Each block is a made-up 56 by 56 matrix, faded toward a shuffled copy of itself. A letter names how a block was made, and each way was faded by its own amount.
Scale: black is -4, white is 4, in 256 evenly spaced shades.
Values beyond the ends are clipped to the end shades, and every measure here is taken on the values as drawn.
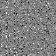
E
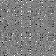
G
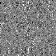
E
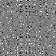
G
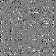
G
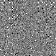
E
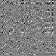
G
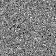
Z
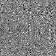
E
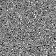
Z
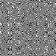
G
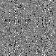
E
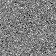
Z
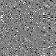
G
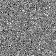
Z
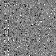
E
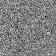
Z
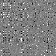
G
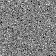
Z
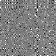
G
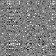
G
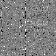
E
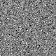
Z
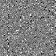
E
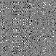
G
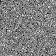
Z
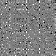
G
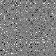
G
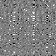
G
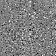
E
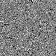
Z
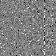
E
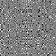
G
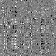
G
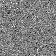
Z
